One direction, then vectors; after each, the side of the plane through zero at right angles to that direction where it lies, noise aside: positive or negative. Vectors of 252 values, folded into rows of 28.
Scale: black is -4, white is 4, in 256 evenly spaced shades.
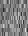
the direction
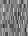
negative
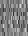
positive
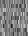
negative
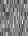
positive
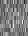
positive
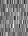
positive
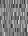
negative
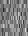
positive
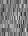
positive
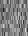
positive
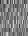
positive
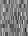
negative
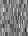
negative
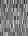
positive
